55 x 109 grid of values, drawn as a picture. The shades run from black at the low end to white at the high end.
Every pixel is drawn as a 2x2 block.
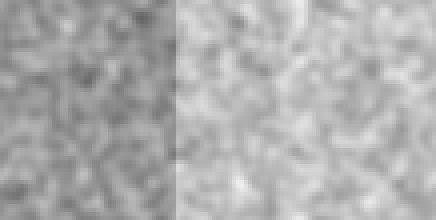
Seam: vertical, 40% of the way across, the right part higher. Average level on the scale: 70%. Grain: blotchy.
